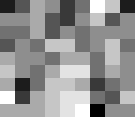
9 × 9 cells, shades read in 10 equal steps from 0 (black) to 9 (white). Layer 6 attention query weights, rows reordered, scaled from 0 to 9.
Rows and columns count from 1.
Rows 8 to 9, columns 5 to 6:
8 8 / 8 9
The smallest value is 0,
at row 9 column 7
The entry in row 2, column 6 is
5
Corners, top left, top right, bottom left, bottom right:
1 1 6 5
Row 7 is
6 1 4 7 7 6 2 4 5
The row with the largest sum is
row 8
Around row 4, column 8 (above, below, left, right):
5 7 5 4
